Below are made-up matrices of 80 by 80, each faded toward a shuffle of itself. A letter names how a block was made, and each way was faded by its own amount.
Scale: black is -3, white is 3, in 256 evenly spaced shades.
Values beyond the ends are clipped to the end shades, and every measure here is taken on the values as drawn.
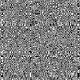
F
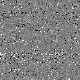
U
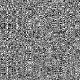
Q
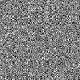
Q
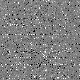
U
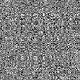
Q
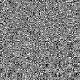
Q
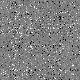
U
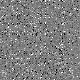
U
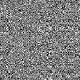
Q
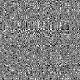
F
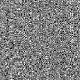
Q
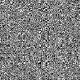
Q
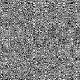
Q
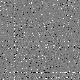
U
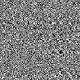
Q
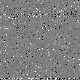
U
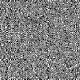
Q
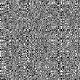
F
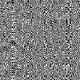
F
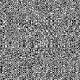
Q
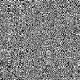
Q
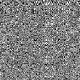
Q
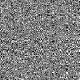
Q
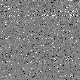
U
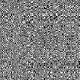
F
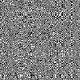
F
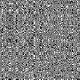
F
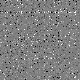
U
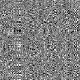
F
